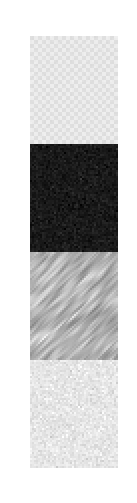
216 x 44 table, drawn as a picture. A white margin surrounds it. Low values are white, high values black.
It is made of 4 by 1 panels. Panel 1,1: very low, checkered, faint in contrast. Panel 2,1: very high, fine-grained, faint in contrast. Panel 3,1: low, slanting up to the right. Panel 4,1: very low, fine-grained, faint in contrast.
